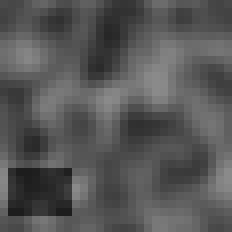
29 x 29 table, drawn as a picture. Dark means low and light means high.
The halves do not mirror each other. The texture is blotchy. The values follow a bell shape. The bottom left is the roughest part. An odd patch, lower than its surroundings, sits in the bottom left.
